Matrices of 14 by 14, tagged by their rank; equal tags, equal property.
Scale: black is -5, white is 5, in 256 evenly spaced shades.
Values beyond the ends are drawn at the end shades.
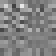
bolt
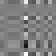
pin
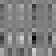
pin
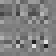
bolt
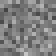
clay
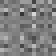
bolt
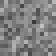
clay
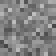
clay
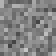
clay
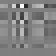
pin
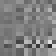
bolt
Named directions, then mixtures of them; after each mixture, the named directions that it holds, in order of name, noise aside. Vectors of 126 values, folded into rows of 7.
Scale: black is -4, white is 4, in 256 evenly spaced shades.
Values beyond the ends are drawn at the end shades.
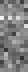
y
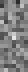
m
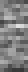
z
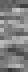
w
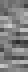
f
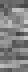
f, w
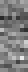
f, y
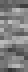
w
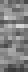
z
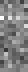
y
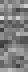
w, y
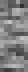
m, w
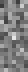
m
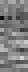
f, y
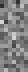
m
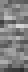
z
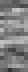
w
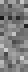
y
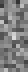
m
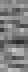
f, w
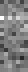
f, y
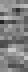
w, z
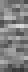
z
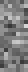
f, y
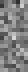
m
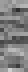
w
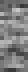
w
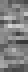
f, z
